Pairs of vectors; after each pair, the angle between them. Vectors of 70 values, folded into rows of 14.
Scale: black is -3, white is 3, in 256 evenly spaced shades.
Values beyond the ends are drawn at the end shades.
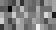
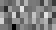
partly aligned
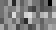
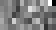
partly opposed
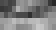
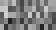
partly opposed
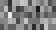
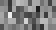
nearly parallel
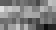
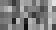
orthogonal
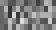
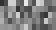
partly opposed
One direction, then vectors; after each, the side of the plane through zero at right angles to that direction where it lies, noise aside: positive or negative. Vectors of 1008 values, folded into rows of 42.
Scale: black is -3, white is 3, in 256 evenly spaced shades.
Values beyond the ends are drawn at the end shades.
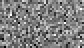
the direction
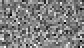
negative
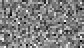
negative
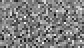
positive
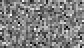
positive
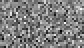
positive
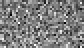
negative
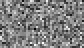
negative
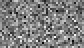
negative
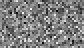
negative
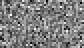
positive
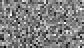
positive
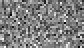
negative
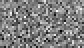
positive
